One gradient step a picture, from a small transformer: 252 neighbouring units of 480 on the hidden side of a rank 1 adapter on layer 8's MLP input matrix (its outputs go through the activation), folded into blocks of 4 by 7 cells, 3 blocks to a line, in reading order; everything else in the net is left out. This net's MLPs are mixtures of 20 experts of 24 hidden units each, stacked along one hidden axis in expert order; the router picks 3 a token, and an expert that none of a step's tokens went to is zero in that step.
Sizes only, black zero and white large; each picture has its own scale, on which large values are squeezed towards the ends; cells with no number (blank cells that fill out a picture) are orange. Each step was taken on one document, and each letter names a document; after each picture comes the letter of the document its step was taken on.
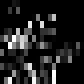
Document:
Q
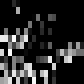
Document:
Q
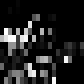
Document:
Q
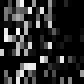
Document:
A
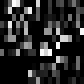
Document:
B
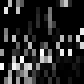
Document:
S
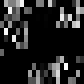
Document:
B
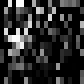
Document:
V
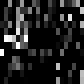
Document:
V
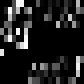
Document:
B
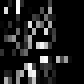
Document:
A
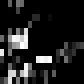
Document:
Q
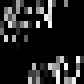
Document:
B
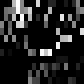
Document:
B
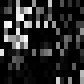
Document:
V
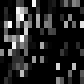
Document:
V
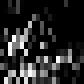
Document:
Q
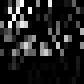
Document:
B
